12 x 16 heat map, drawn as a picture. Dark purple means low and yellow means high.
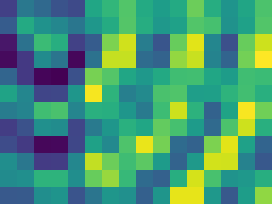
A vertical seam about 30% of the way across splits the table, and the right part is higher. No single row or column stands out from its neighbours. Neither half mirrors the other. Concentric rings centre on the top left.
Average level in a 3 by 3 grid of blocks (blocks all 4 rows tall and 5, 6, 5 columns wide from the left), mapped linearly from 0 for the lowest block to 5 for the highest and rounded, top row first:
045 / 055 / 044
